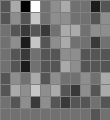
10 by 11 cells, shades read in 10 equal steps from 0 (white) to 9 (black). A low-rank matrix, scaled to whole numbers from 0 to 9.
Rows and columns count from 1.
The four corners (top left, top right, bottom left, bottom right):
6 6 5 5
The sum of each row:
54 51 55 54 61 61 50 48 62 56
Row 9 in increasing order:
4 4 5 5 6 6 6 6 6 7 7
